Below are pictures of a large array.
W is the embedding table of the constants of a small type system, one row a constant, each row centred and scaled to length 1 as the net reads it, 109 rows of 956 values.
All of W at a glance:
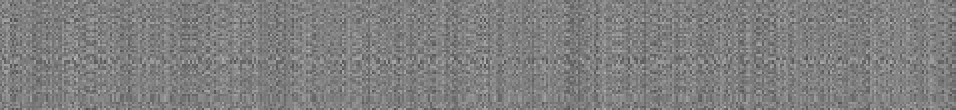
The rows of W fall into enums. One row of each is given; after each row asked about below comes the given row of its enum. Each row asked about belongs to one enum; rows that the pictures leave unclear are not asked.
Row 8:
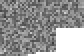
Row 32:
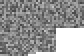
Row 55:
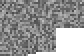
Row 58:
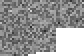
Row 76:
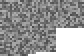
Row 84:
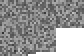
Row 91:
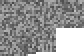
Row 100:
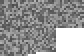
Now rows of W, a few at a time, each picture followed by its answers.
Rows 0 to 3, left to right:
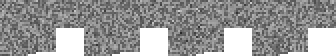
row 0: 55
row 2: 58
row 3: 91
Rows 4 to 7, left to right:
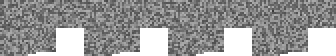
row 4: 100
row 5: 76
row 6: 76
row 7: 84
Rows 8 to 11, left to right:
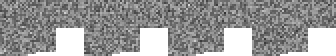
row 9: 32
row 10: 8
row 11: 58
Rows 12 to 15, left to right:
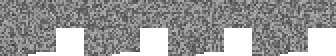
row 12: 84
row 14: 91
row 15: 55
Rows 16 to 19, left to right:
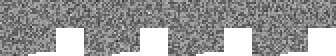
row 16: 58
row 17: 8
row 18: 76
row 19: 32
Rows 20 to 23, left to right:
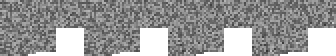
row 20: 76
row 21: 76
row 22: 84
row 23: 84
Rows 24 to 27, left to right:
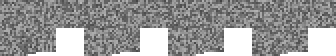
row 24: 91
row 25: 100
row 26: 100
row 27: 76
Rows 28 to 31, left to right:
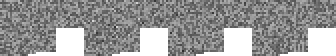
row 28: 76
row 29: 58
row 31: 91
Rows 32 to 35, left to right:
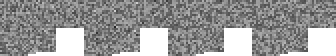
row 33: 58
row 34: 100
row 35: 100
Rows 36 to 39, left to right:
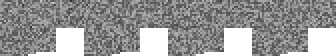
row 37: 55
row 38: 100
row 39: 76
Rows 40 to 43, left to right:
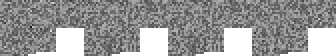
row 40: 58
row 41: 91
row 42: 91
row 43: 84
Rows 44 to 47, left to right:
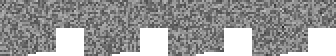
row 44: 55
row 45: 91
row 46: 100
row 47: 58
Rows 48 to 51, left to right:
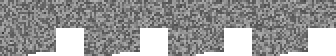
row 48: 84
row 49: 76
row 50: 100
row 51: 100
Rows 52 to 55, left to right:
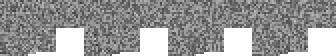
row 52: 32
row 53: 84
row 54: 91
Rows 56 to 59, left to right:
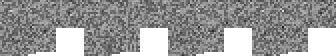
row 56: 58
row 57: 91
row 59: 58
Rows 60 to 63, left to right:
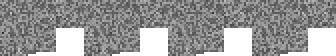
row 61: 84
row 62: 84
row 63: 84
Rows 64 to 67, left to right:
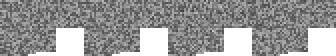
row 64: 76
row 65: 76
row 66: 32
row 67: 100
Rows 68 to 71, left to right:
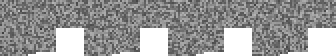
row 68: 84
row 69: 100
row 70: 76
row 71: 55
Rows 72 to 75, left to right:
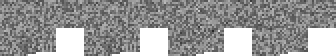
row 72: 91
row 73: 91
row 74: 58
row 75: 100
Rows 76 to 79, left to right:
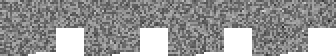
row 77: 84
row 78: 55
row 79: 58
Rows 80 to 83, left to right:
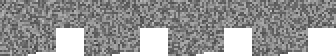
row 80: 55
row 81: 84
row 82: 76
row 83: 84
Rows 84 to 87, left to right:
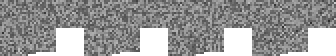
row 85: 100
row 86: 91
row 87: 58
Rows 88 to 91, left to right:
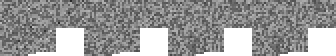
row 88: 58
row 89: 76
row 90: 91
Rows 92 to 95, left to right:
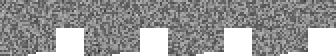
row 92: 55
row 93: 84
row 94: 76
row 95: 100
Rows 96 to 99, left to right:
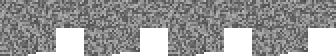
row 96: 55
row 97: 100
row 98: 55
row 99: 100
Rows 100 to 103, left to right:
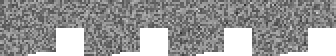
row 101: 55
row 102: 58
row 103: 8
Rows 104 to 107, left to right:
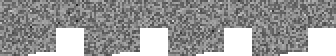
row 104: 58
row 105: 76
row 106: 58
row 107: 84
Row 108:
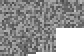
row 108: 91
